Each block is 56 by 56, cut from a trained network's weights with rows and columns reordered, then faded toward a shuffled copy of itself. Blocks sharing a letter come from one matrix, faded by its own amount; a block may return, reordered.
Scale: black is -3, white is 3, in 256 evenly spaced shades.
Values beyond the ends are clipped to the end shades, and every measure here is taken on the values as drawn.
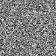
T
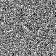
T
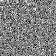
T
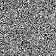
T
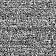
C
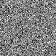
T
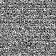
C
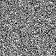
T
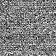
C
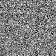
T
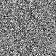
T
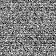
C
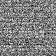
C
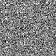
T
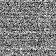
C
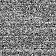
C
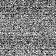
C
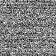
C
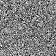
T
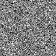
T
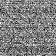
C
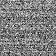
C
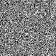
T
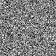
T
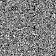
T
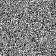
T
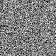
T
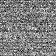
C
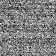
C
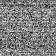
C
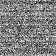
C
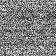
C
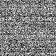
C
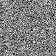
T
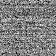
C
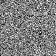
T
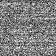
C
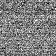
C
